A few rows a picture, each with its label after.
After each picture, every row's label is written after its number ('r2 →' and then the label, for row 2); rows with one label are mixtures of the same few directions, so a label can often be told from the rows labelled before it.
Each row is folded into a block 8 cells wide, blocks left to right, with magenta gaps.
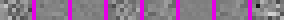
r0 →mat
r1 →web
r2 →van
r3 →mat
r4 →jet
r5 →van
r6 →jet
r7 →web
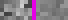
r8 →jet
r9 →jet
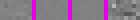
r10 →web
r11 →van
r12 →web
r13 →web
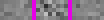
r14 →jet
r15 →van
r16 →web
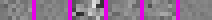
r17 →mat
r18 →mat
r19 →jet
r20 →jet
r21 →web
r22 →van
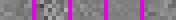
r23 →jet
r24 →mat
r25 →van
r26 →van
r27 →jet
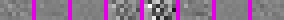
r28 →van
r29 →web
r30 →mat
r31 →mat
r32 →mat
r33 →web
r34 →mat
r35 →van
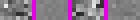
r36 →web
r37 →mat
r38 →jet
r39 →web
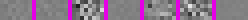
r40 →mat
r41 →van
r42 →mat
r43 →mat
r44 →web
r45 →van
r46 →web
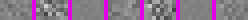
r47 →van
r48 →van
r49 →mat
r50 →jet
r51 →mat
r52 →mat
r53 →mat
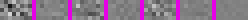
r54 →van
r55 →web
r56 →web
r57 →mat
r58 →van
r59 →web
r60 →van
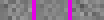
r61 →mat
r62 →mat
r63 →van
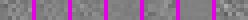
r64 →mat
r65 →mat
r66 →van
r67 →jet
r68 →jet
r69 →web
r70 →van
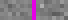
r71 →van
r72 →web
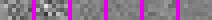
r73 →mat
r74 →van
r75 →mat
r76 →van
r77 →jet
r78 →web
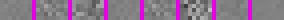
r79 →mat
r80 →van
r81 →jet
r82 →mat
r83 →van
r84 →mat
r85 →jet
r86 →jet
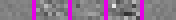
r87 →van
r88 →van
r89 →web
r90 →web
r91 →mat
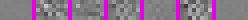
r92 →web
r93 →van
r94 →web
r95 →mat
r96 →mat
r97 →mat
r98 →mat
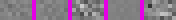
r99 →van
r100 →mat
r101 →van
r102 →mat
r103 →web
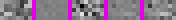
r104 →jet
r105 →van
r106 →van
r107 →web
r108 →web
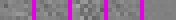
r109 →web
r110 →van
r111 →mat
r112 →van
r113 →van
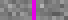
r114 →van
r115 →web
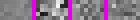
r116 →jet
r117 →jet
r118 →mat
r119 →web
